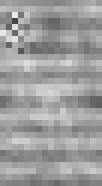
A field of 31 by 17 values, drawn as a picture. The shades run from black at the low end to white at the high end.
Slope: none. Grain: streaks across. Stripes: horizontal, repeating 7 times. Odd patch: rougher, in the top left. Roughest part: top left.
